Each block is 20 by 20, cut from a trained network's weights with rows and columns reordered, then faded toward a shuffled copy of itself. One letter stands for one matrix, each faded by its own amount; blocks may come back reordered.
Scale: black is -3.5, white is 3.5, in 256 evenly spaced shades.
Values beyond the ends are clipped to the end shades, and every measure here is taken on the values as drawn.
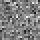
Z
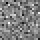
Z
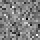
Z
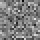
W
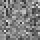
W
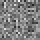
W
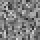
W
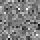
Z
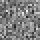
W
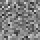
W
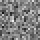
W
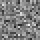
W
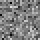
Z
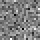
Z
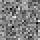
Z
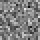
W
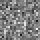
Z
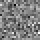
Z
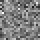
W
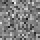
W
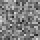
W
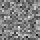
W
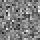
Z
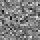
Z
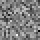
Z
